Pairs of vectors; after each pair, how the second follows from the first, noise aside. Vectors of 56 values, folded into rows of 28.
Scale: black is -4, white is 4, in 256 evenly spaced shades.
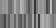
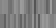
shrunk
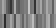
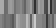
shuffled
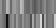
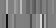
partly zeroed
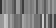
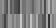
shuffled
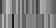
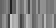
shuffled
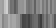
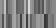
shuffled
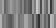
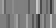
partly zeroed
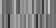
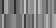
shuffled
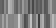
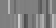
partly zeroed
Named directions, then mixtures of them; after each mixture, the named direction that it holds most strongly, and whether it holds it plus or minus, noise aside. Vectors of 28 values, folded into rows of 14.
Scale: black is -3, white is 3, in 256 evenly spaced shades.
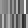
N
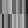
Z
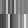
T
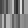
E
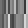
T, plus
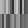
E, minus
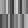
E, minus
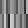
N, minus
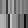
T, minus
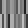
N, minus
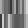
Z, minus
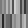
E, minus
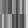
Z, minus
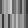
Z, plus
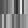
E, plus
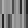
Z, plus
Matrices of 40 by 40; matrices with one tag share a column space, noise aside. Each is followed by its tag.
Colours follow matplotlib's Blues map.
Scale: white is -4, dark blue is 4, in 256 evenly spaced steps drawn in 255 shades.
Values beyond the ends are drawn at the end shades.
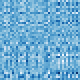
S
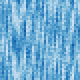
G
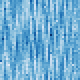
G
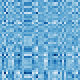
S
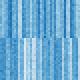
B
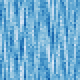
G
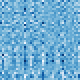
S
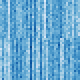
B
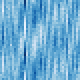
G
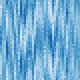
G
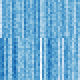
B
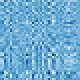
S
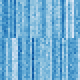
B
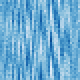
G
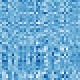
S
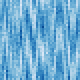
G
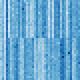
B
